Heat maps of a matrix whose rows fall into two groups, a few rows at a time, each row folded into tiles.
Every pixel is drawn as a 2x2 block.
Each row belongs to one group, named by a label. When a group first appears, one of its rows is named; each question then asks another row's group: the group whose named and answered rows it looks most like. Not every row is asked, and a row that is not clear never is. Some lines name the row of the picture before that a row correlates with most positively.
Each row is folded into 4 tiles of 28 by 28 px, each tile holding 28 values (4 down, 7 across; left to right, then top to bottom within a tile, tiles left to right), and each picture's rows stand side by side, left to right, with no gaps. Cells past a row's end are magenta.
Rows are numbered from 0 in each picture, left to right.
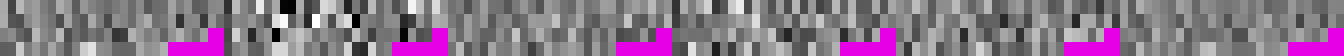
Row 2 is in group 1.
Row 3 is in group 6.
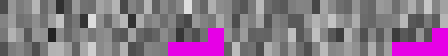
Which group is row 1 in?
1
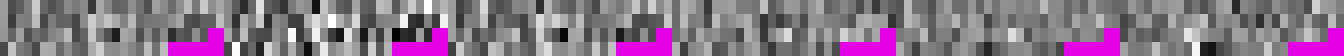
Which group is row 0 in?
1
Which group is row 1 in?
1
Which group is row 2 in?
1
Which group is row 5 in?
6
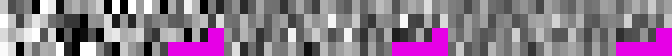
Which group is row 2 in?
1
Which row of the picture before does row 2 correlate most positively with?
1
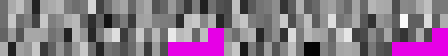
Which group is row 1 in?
1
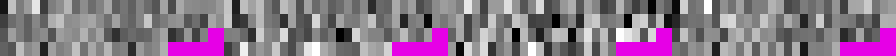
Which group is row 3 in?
6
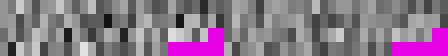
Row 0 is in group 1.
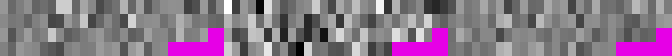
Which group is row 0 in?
6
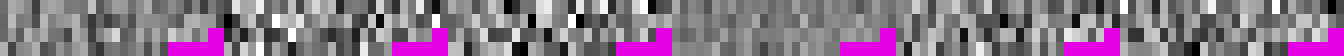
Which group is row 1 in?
6
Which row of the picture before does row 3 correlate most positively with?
0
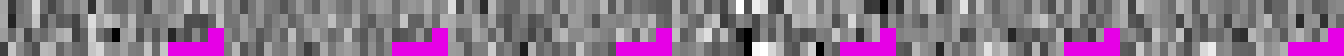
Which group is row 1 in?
1
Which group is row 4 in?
6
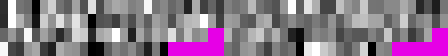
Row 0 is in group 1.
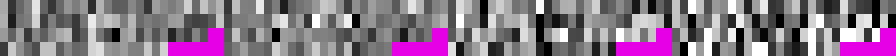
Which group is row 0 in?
1
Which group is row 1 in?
6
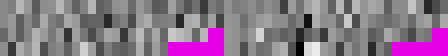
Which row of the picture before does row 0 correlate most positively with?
3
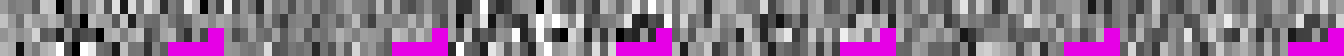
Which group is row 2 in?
1
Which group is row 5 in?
1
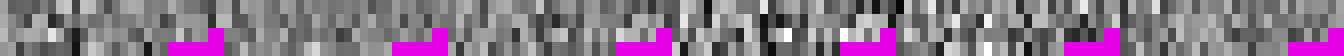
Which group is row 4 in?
6
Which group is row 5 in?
6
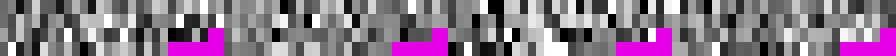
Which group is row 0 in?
1
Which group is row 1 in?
6
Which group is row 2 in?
6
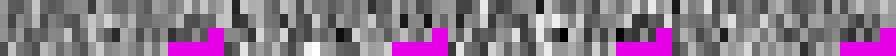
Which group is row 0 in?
1
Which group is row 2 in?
1
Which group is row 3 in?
6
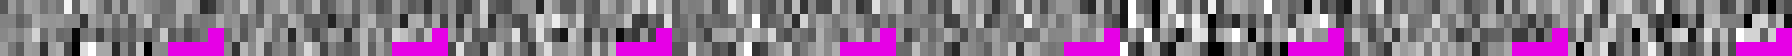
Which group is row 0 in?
6
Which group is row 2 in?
1
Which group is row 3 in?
6
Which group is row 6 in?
6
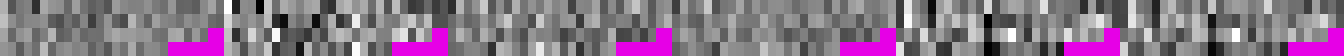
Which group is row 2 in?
6
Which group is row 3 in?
6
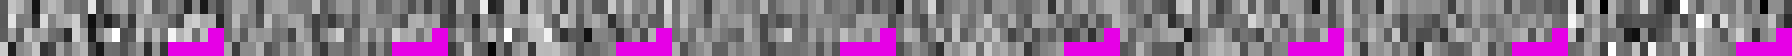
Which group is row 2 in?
6
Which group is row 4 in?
6
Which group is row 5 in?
6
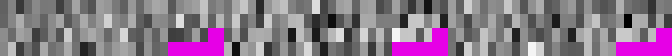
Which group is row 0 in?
1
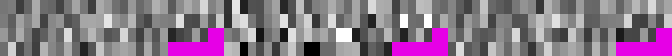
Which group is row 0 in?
1
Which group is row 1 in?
1
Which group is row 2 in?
1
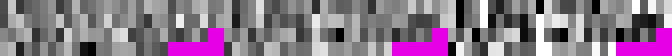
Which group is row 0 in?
1
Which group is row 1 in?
1
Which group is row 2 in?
1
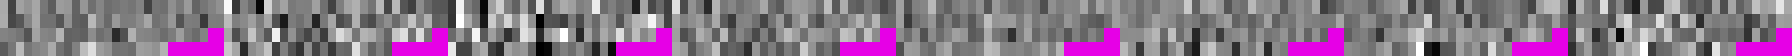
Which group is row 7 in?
6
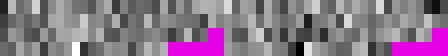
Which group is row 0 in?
6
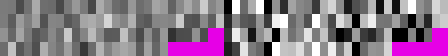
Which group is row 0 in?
1
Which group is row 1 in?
6
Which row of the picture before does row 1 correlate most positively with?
0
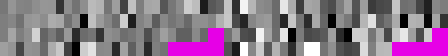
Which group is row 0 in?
6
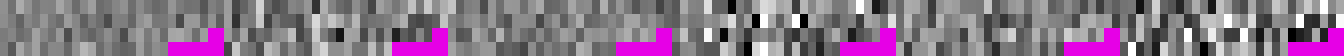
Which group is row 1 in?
1
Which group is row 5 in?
1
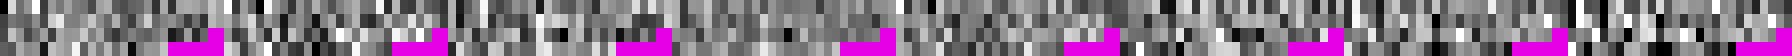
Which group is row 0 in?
6
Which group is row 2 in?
1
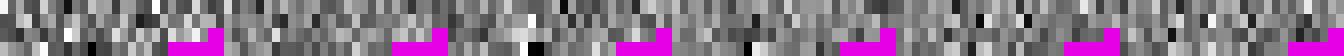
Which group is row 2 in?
6
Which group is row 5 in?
6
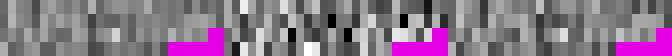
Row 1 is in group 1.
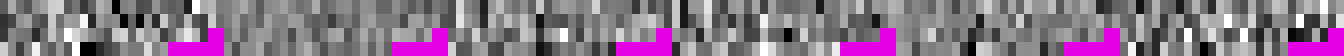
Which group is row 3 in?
1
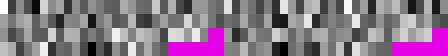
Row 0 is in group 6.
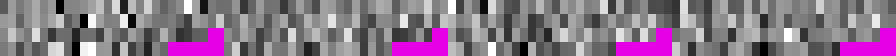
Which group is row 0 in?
6
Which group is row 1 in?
1
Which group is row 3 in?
1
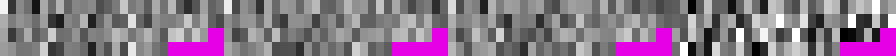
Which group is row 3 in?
1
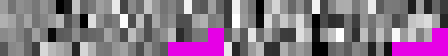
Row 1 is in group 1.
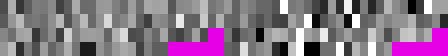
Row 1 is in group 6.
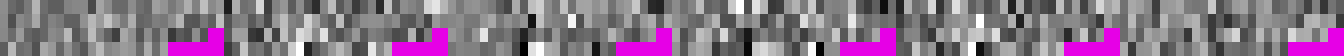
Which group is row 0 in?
1
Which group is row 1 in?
6
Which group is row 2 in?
6
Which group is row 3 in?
6
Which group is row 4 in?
6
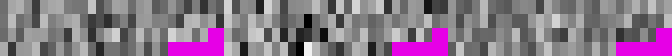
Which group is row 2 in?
1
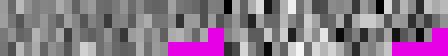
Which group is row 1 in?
6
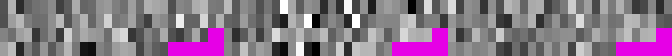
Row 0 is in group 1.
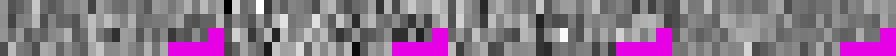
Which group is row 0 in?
1
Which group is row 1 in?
6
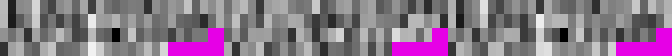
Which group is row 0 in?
1
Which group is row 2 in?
1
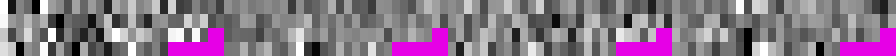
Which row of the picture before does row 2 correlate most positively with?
1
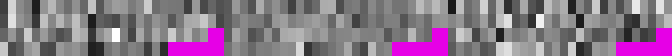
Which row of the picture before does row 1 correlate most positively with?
1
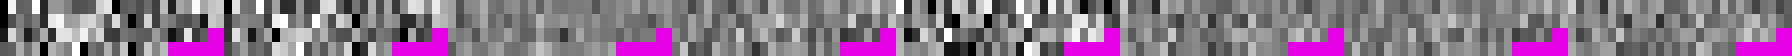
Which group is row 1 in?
6
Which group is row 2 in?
1
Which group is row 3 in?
1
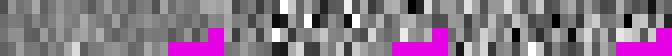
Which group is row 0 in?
6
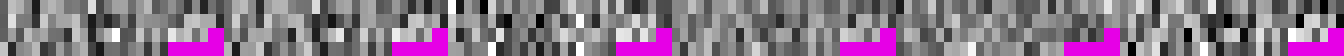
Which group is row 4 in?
6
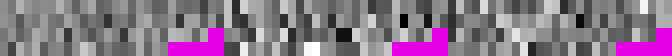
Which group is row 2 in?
6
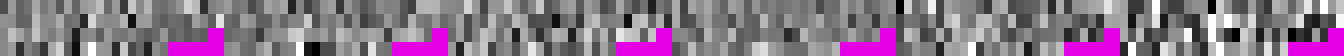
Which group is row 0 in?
6
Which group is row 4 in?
6
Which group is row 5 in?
1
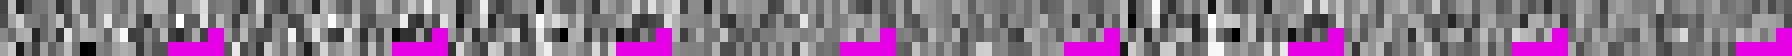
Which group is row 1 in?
1
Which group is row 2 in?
1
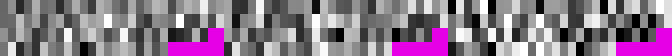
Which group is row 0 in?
1
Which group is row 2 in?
6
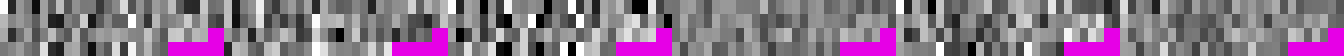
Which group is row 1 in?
1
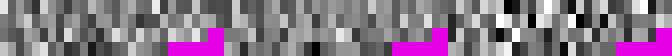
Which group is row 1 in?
1
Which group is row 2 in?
6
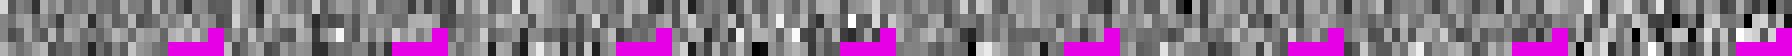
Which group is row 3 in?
1
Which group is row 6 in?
6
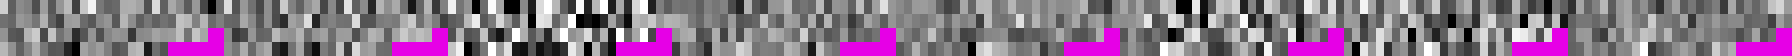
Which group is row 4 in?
6
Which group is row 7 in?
6
